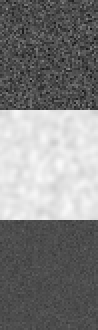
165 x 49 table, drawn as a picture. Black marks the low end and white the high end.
It is made of 3 by 1 panels. Panel 1,1: low, fine-grained. Panel 2,1: very high, blotchy, faint in contrast. Panel 3,1: low, fine-grained, faint in contrast.
